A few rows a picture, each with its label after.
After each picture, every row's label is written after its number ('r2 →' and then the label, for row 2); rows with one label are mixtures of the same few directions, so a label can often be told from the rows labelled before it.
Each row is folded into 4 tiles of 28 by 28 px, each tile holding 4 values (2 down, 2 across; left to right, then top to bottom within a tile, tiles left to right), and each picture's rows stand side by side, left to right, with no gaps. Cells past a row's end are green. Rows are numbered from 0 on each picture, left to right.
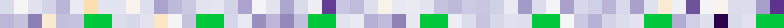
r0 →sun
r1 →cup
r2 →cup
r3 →cup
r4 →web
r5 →web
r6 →cup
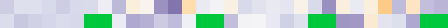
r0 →web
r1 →web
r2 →web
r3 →web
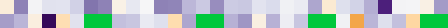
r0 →cup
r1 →cup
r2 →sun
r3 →web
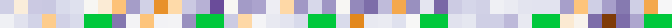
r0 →cup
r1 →web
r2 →web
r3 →web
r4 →cup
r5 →cup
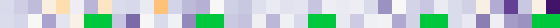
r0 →cup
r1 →web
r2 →sun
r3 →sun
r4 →cup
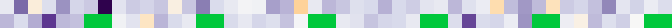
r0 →cup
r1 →sun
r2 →web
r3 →web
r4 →web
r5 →web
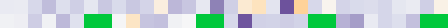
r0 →sun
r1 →sun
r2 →web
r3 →sun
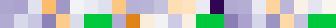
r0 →sun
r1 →web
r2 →sun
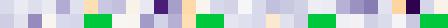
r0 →sun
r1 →web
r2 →cup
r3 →web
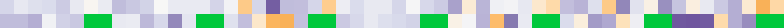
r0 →sun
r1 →cup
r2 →cup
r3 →web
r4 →cup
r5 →sun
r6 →sun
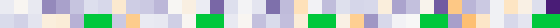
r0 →cup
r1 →web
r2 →web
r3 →sun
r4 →web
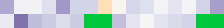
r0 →web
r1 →web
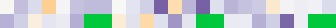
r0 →web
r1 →sun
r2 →cup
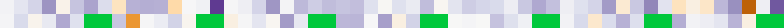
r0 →sun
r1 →web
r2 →sun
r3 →sun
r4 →sun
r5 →sun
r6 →web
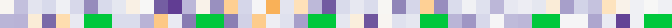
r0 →cup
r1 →cup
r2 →web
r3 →sun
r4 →sun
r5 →cup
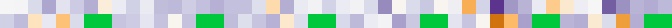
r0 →cup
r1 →cup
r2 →sun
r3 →sun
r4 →cup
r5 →cup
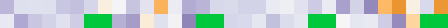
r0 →web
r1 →web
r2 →cup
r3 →cup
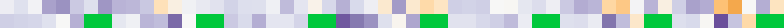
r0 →cup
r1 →cup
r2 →sun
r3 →sun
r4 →cup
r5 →cup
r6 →cup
